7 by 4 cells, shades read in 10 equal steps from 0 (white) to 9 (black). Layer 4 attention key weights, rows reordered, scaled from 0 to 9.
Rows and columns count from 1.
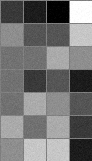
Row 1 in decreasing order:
9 8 7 0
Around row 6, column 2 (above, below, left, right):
3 2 3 3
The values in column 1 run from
3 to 7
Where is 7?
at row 1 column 1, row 4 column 2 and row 6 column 4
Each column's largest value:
7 8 9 8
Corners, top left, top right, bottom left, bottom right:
7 0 4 8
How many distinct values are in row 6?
3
